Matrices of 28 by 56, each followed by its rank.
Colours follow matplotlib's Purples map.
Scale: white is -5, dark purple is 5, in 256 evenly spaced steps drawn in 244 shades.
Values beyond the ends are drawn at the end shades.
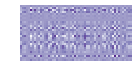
two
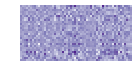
five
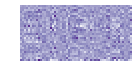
five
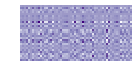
two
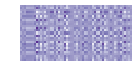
two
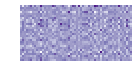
five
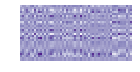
two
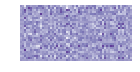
five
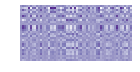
two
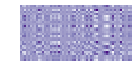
two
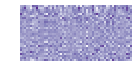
five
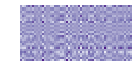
two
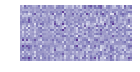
five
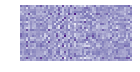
five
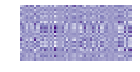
two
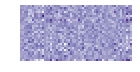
five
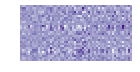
five
